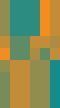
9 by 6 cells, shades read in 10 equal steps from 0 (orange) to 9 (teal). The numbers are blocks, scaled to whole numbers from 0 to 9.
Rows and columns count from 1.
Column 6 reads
2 2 2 3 2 9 9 9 9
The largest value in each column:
5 8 8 8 6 9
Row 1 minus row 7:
-1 6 6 4 -4 -7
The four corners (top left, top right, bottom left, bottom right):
4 2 5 9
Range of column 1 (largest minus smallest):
5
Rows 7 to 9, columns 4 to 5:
4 4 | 4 4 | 4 4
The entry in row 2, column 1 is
4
